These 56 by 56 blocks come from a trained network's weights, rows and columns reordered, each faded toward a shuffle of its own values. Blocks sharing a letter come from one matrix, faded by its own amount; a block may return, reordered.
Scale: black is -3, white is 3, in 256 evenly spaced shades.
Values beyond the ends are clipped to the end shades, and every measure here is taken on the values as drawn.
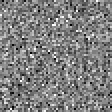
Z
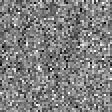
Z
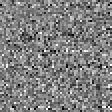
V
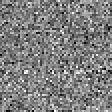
V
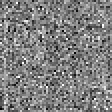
Z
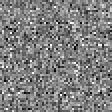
V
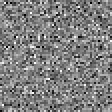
V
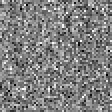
Z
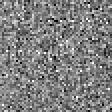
Z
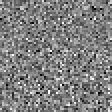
V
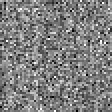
Z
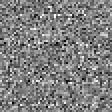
V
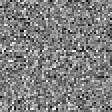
V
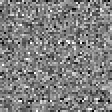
V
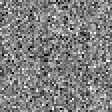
Z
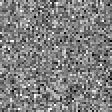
Z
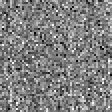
Z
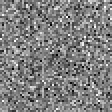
Z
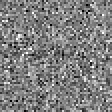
Z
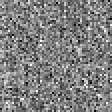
Z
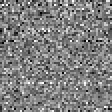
V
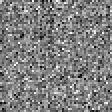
Z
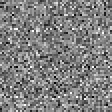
V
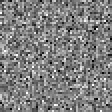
Z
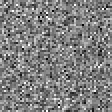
Z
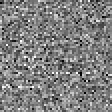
V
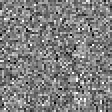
Z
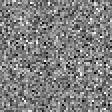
Z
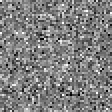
Z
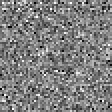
V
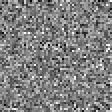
V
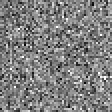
Z
